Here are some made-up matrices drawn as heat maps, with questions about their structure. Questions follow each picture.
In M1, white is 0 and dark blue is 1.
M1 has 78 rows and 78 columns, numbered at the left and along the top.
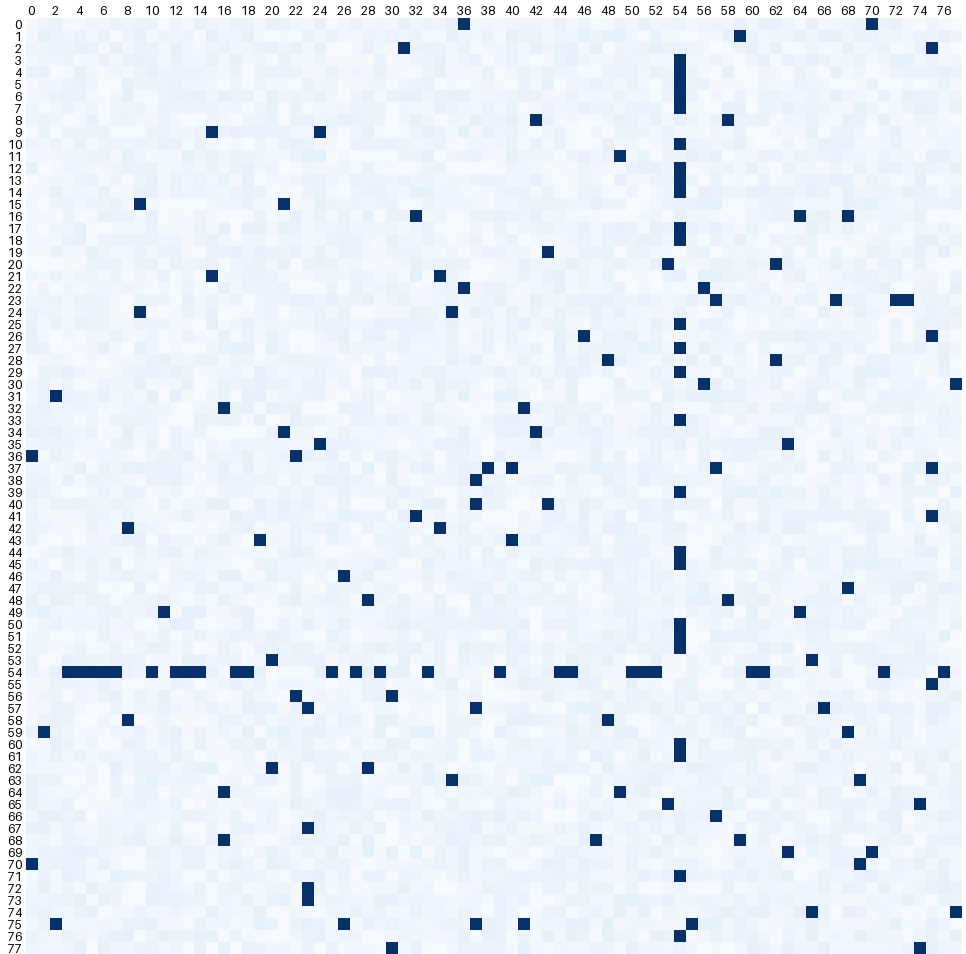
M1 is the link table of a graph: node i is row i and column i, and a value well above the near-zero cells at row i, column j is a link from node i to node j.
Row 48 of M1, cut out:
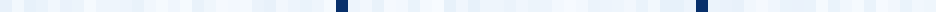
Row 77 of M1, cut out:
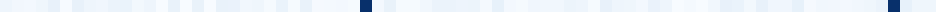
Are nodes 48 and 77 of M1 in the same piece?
yes
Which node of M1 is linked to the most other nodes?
node 54
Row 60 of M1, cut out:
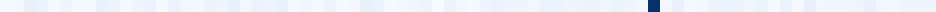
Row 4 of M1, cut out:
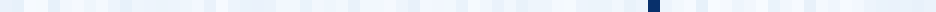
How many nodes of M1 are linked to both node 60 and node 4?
1
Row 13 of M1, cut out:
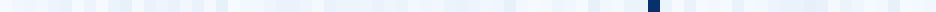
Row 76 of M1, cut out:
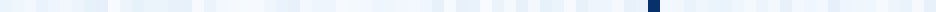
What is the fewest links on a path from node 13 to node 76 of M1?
2
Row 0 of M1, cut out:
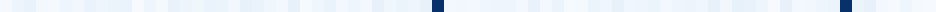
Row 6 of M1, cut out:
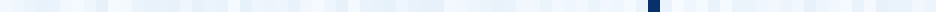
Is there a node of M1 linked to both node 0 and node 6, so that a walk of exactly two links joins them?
no
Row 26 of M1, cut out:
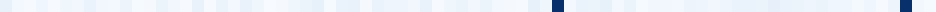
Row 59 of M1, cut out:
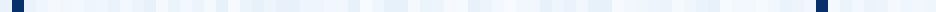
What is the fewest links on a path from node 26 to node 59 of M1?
6
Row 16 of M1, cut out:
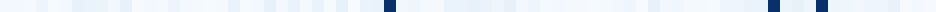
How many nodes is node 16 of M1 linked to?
3
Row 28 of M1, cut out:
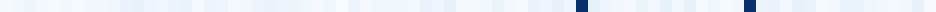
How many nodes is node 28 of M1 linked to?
2
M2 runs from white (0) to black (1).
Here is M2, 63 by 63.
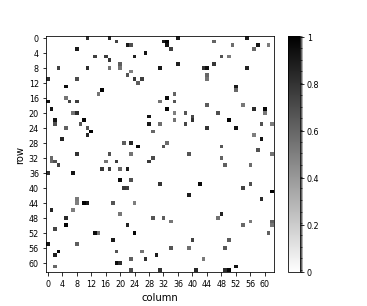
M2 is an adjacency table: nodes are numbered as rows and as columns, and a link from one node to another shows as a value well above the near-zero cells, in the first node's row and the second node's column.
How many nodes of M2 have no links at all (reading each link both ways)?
3
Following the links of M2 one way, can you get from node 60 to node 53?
no
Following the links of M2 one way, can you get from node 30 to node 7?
yes
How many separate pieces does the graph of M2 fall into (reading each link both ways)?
4
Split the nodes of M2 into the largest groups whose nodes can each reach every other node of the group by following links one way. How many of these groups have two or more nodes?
1
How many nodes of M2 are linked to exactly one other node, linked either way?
8
